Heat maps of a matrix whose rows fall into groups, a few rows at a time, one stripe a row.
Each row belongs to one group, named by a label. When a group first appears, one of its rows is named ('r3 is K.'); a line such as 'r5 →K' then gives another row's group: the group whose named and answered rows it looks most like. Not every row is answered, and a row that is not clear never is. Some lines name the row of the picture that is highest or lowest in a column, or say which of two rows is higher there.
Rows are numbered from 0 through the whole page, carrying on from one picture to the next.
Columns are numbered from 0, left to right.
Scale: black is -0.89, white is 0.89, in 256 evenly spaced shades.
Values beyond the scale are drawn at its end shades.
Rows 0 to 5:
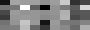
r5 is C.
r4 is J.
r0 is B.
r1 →C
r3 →B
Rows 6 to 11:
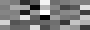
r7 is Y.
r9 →C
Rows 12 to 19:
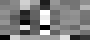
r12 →J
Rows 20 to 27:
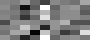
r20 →C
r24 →B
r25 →J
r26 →Y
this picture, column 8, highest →26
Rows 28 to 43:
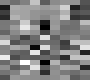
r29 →B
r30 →B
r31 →B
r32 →C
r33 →J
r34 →J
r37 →Y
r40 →J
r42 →J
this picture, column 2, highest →40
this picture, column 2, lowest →35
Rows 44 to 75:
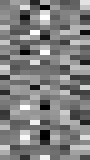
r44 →Y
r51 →J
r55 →B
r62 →B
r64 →J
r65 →J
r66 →B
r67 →B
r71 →C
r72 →J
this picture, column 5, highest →71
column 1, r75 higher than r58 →Yes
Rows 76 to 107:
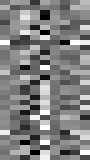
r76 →Y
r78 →J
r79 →J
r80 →B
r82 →J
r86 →J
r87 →Y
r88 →C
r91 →J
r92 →Y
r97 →Y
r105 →C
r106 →Y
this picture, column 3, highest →99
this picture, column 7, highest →84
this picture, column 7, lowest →106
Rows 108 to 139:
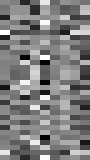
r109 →Y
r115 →B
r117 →B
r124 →J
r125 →B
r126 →C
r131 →B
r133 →B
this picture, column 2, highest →124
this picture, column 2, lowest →119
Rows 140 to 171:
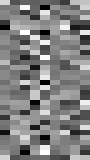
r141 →C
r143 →Y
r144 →B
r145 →B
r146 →C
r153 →Y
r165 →Y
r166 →B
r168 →C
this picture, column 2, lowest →170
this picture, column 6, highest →145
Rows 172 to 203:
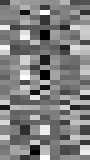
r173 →J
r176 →J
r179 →C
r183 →J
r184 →J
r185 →Y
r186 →C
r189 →J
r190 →Y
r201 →Y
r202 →Y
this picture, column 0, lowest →193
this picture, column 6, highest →193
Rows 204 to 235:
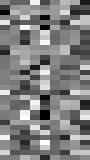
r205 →B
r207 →C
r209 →J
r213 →B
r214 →B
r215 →J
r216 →J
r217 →Y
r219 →Y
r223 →J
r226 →C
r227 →C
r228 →B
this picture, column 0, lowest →206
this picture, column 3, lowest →217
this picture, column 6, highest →206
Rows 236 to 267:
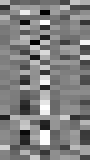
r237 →B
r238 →J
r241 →J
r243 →J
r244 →Y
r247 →Y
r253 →J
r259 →B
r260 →C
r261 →J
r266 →C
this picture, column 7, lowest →259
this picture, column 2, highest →238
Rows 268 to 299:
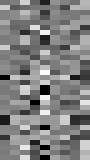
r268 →C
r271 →C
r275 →C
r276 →C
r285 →J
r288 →Y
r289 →Y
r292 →B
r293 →C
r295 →B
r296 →Y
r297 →C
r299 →C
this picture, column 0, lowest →283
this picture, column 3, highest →273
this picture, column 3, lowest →288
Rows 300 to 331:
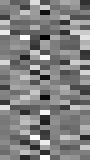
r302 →J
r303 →B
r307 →C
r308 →Y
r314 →Y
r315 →J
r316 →Y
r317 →B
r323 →J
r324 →J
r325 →Y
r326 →C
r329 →Y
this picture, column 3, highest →327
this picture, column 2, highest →307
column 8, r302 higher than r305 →Yes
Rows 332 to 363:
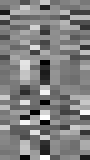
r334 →B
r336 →B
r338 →J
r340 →C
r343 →B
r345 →C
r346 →J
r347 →J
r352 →C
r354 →Y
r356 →J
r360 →C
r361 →C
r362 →J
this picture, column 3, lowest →354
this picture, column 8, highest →354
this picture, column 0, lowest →334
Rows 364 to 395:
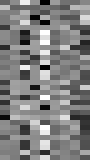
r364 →J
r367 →Y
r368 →C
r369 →B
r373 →B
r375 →Y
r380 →B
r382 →B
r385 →J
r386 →B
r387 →B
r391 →B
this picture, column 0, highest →365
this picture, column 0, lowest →387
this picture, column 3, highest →388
